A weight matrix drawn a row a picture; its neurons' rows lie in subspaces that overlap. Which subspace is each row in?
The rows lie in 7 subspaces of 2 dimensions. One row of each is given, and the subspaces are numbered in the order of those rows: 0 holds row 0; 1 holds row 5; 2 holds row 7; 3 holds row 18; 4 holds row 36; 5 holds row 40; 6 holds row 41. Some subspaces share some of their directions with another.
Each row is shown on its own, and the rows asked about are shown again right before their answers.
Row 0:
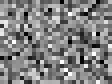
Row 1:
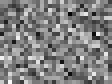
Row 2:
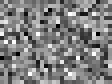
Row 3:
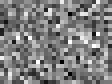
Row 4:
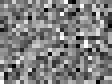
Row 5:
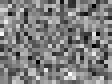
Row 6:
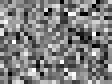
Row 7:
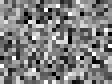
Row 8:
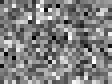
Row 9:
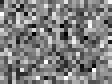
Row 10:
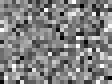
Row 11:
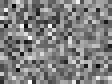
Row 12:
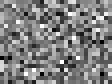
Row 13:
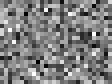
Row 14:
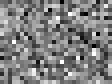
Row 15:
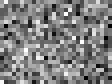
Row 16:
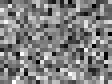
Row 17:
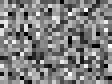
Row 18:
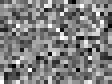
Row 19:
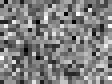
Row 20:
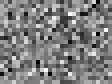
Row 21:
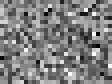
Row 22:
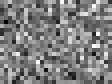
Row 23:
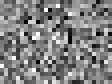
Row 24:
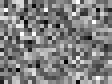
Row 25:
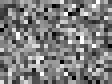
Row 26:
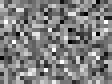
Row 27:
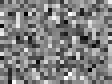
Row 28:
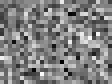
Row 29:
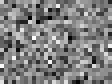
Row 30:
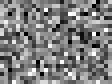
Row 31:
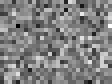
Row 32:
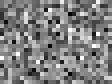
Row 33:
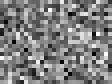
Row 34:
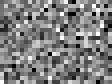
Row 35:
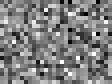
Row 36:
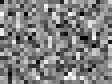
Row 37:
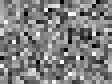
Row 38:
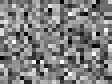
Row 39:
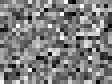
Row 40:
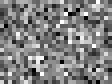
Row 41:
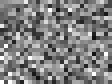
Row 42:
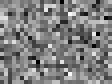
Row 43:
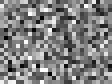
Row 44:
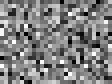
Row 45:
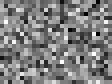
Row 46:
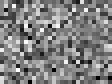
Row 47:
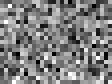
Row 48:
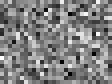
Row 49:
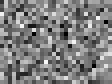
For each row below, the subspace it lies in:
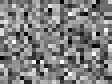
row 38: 0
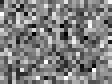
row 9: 4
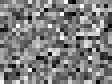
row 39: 3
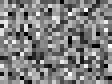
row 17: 0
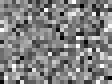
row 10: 3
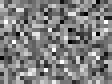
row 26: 4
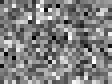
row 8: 2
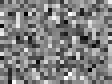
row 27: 4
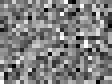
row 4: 3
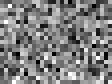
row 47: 1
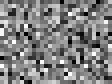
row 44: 0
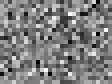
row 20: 6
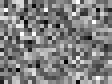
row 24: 0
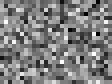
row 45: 4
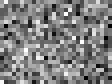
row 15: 5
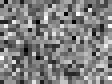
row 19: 5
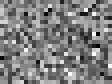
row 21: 5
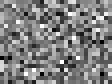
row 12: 1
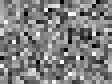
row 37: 2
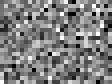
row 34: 3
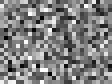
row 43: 6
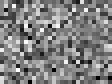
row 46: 0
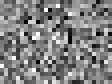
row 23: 2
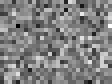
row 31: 3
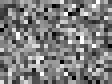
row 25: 5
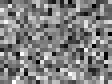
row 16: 1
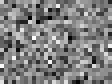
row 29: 2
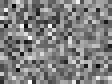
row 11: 0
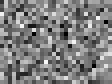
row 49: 4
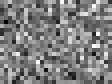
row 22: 1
